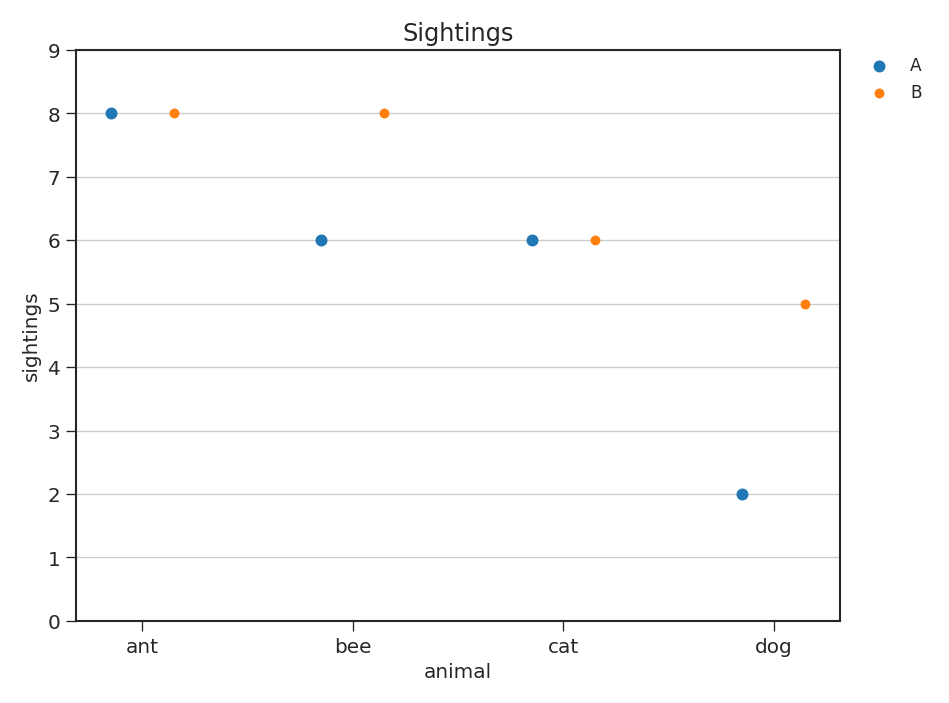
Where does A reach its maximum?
ant
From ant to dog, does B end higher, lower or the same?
lower
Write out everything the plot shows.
Title: Sightings
x-axis: animal, ticks ant bee cat dog
y-axis: sightings, ticks 0 1 2 3 4 5 6 7 8 9
Legend: A, B
Values:
A: 8 6 6 2
B: 8 8 6 5
